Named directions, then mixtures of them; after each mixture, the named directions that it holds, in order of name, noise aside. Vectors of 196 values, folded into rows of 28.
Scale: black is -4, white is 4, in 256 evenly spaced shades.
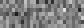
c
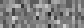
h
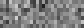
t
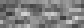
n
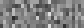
h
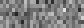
c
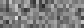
t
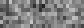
n, t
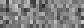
t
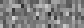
h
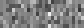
c, h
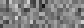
t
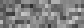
h, n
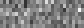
c, t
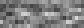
n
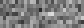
c, n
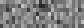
h, t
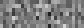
h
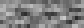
n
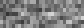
c, n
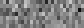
c, t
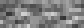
n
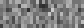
h, t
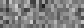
t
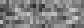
n, t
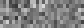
t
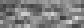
n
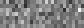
c, t
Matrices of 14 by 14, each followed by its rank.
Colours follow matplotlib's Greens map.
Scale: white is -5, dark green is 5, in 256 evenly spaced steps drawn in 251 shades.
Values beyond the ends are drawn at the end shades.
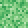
full rank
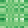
one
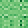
two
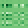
one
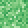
full rank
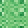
two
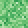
full rank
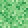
full rank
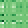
one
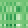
one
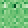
two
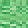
two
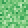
full rank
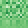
two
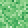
full rank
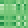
one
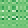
one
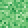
full rank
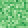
full rank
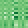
one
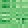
two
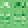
two
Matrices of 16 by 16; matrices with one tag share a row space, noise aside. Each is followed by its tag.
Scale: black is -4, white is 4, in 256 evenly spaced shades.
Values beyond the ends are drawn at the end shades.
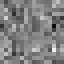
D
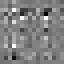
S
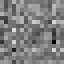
D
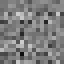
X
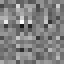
X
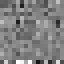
X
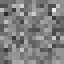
D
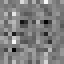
S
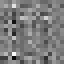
S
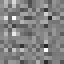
S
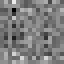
S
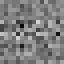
X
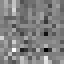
S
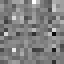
D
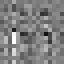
S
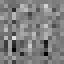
S
